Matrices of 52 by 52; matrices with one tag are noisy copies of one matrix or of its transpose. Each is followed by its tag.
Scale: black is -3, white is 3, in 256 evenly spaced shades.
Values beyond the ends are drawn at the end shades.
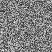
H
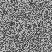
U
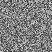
H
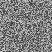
U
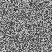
U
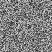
U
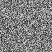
H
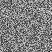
H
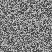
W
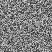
W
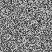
H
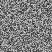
W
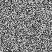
H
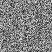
U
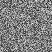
H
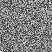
H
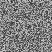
U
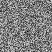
H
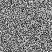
H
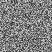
U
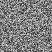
W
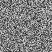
H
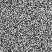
H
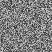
H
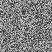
U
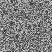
U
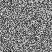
H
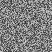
H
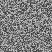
W
